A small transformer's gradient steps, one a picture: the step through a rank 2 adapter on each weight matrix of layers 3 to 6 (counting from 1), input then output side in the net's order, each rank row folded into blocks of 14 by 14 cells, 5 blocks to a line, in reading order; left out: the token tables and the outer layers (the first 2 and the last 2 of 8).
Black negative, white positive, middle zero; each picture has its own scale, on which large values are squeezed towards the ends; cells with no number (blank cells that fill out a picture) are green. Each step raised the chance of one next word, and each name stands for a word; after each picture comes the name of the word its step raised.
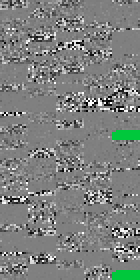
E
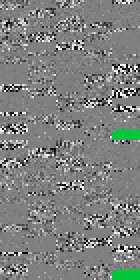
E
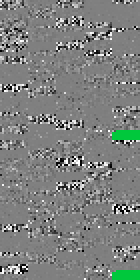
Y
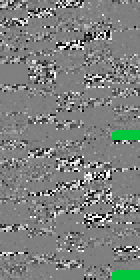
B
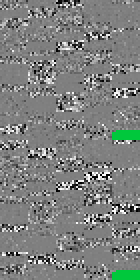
B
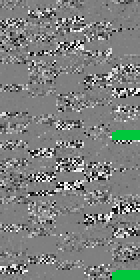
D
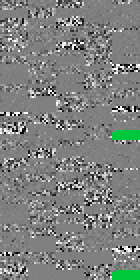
E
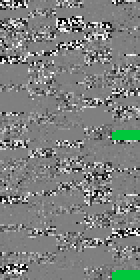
Y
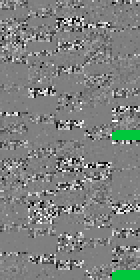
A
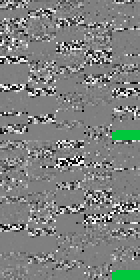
D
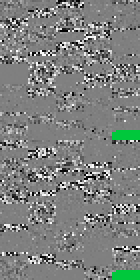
B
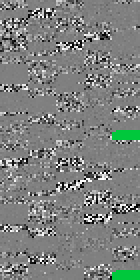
D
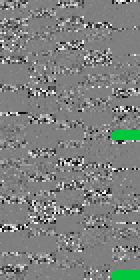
A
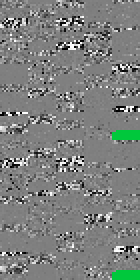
E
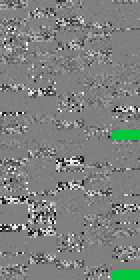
A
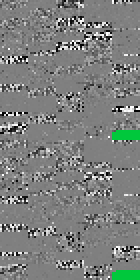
E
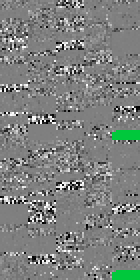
A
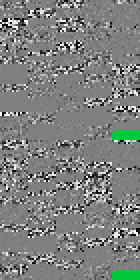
Y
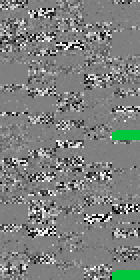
D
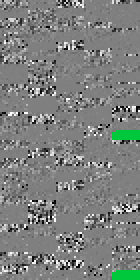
A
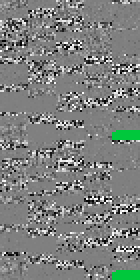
B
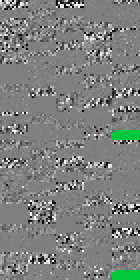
A
